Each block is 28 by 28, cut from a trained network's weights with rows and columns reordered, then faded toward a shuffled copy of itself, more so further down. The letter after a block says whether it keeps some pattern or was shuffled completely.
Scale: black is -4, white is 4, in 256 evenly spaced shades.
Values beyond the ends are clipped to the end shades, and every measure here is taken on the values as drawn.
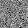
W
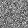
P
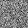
P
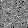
P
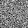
P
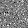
P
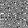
W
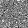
P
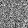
P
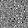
W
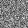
P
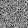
P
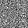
W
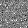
W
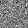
W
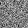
P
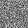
P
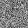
P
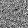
P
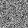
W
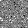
P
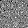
W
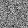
P
